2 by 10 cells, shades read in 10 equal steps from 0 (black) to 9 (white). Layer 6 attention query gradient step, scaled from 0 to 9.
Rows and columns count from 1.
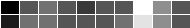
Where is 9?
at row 1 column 8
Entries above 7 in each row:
1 1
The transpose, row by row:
0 1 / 3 4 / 4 4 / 3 3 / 2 3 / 3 3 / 3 4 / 9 8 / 5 5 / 3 3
